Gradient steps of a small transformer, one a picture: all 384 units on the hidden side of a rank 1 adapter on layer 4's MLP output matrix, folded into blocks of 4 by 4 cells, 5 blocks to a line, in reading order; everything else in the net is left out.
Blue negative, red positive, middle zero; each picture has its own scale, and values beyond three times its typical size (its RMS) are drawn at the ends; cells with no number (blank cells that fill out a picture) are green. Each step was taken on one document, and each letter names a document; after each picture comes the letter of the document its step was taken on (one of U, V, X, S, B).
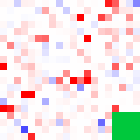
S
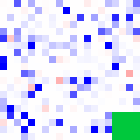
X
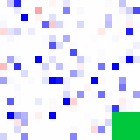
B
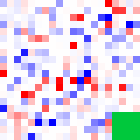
S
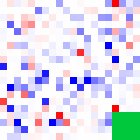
S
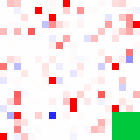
B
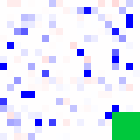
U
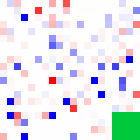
B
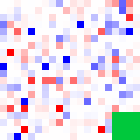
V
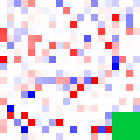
X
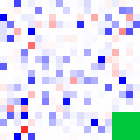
V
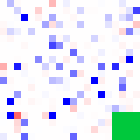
B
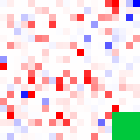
S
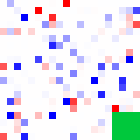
B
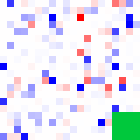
U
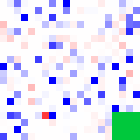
B
